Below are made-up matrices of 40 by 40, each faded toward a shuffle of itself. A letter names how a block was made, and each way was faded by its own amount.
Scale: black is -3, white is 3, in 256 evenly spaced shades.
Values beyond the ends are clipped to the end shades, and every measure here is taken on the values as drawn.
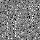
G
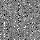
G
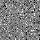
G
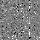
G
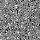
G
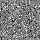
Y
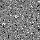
G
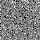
G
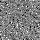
Y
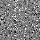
G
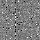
G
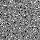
Y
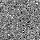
Y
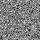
Y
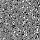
G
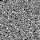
Y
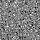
Y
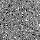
G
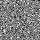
Y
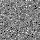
Y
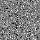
G
